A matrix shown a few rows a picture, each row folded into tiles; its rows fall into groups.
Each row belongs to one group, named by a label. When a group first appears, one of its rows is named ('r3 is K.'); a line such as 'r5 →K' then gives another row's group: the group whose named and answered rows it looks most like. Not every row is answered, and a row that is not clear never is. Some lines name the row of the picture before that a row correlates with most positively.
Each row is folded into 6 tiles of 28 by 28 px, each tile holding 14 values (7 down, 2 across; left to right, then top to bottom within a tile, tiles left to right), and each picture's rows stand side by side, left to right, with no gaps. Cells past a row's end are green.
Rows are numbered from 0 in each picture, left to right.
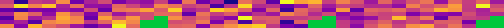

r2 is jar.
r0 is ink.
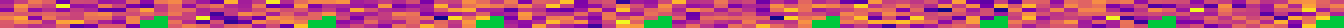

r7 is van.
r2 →van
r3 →ink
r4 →van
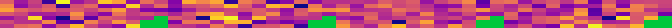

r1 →jar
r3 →van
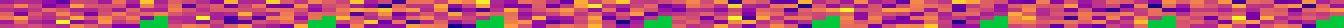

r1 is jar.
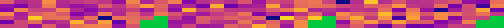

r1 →van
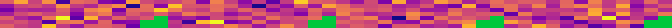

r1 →ink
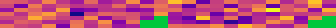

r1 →jar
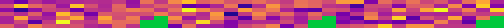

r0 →ink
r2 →jar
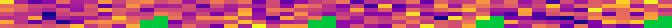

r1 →van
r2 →van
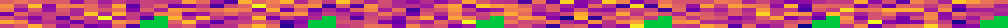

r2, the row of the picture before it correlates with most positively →3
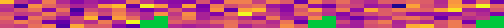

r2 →jar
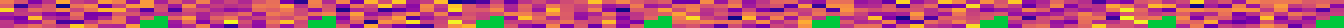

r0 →jar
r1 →ink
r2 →ink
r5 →jar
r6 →van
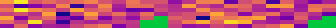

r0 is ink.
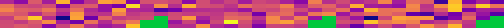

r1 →ink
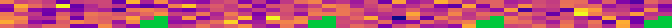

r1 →ink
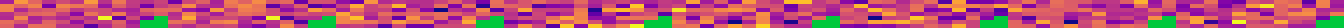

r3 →van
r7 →ink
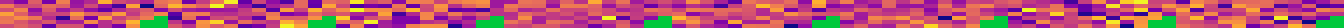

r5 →van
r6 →van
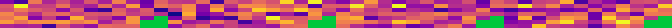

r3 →ink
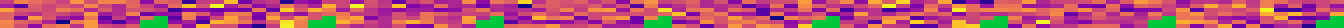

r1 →ink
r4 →van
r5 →ink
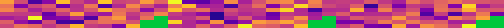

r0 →jar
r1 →jar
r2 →van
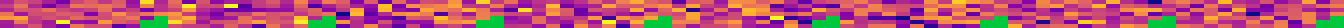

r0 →ink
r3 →van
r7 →van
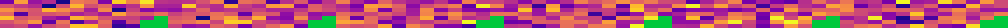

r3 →van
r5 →jar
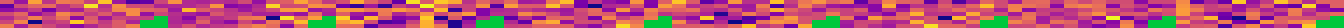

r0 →ink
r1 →van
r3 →ink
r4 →jar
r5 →van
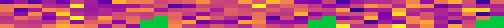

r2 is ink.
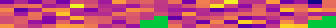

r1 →ink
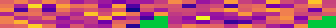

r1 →jar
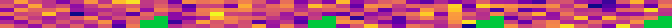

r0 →van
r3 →ink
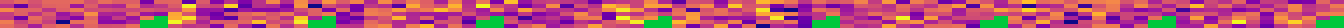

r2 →jar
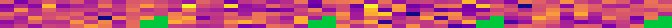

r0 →van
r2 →van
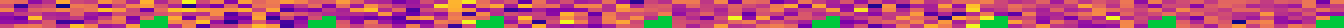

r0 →jar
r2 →van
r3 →ink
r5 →van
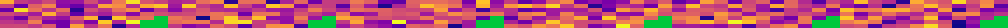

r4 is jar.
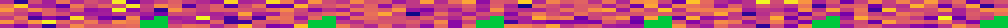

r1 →jar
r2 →van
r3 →jar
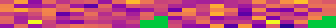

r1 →van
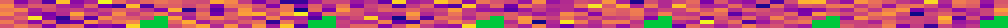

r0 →jar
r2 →jar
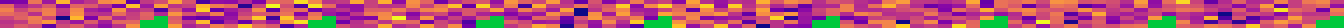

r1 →van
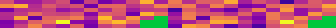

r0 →ink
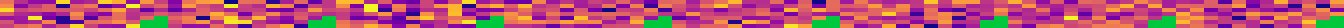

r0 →jar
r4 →ink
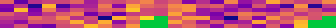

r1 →jar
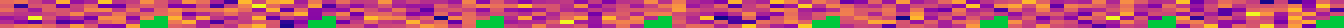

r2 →van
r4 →jar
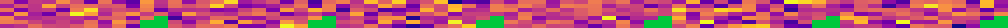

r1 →ink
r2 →ink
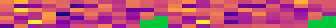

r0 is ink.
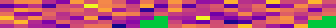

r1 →jar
